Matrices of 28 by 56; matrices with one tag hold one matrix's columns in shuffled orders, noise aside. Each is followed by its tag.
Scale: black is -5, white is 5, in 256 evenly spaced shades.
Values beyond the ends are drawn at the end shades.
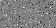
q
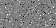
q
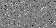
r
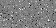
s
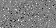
s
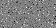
q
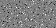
q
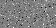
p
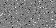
q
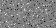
r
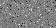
r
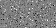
s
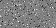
r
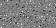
p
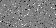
r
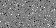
r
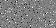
q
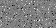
s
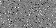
q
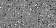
r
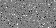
p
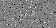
q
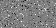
r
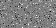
p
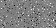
s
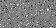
r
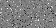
s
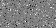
r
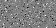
p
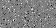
s
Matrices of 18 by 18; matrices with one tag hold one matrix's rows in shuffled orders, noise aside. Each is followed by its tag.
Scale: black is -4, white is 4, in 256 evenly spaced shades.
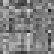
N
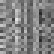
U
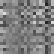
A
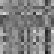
A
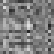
N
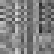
U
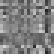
A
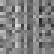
U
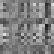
A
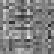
N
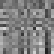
A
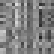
U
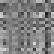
A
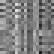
U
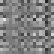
A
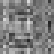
N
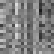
U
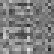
N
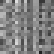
U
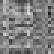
N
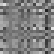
A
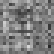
N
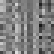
U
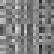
U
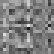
N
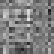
N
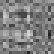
N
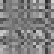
A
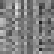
U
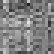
N
